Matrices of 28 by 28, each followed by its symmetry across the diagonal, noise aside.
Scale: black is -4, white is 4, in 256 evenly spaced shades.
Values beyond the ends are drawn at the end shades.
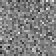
antisymmetric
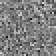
neither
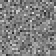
antisymmetric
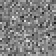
neither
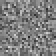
antisymmetric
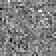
antisymmetric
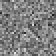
antisymmetric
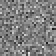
antisymmetric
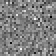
neither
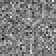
neither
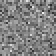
neither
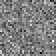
antisymmetric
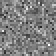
neither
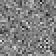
antisymmetric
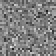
antisymmetric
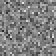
neither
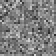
antisymmetric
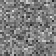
neither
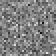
neither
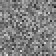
antisymmetric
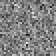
neither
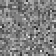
antisymmetric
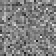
antisymmetric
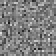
antisymmetric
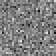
neither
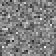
neither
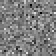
neither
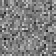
neither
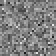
antisymmetric
